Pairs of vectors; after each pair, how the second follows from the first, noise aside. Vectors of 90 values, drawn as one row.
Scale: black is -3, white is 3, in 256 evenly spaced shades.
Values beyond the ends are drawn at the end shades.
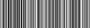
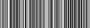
reversed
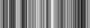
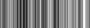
wrapped around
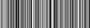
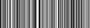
reversed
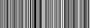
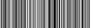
reversed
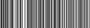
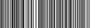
wrapped around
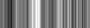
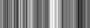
reversed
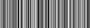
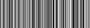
wrapped around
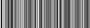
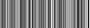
reversed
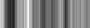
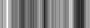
wrapped around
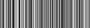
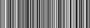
reversed
